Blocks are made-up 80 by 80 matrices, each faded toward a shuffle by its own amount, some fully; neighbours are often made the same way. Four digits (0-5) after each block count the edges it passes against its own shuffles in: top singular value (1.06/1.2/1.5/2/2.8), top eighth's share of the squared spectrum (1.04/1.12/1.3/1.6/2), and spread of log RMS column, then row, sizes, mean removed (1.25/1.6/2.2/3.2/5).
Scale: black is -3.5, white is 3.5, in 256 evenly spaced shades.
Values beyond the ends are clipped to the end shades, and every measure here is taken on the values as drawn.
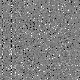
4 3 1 0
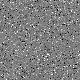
0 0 0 0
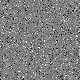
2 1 0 0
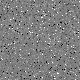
0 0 0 0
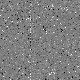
2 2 1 0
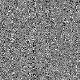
3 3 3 1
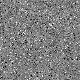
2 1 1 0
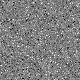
0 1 0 0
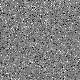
0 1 0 0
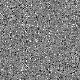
3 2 2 0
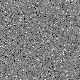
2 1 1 0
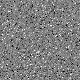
0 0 0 0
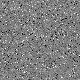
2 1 0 0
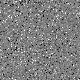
1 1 0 0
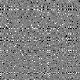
4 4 2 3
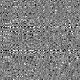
4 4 2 3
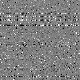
4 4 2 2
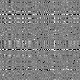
5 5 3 3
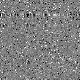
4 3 1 2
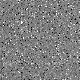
3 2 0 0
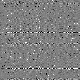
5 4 1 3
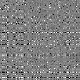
5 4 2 3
